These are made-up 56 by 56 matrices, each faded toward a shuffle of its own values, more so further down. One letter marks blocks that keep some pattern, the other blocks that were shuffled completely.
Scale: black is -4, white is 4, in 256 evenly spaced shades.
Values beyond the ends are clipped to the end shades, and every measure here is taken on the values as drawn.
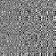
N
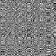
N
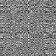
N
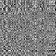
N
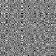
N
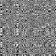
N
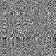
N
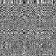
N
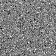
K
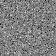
K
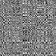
N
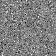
K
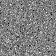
K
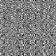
N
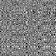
N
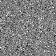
K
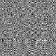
N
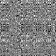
N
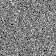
K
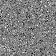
K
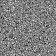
K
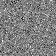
K
